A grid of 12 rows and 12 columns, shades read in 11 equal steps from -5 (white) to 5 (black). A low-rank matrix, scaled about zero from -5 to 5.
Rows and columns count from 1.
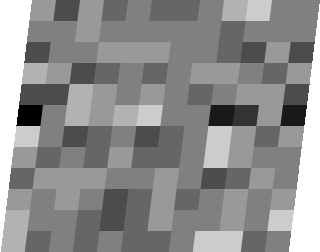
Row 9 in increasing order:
-1 -1 -1 -1 -1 0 0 0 0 1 1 2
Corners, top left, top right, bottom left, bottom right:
-1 0 -2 0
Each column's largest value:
5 2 2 1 2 2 1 1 4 3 1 4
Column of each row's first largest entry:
2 9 1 3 1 1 3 2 9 5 5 2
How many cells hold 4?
2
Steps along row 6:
down down up down down up same up down down up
